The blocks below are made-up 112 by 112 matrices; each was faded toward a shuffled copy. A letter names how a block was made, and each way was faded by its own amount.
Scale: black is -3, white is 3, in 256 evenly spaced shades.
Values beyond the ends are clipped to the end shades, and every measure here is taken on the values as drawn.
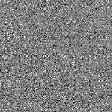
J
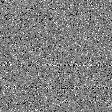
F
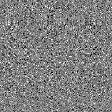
J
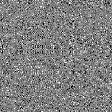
J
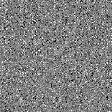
J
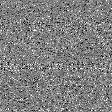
F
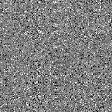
J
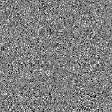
J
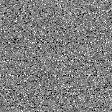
F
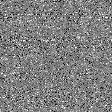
F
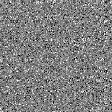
J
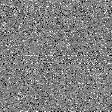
F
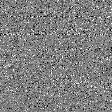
F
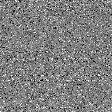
F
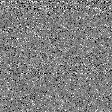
F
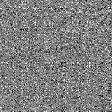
J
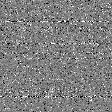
F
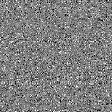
J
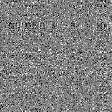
J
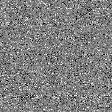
F
